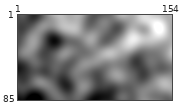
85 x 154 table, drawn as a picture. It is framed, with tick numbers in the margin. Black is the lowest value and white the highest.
Slope: up to the top right. Ninth with the lowest average: bottom left. Ninth with the highest average: top right. Odd rows or columns: none. Grain: smooth. Mirror symmetry: none.
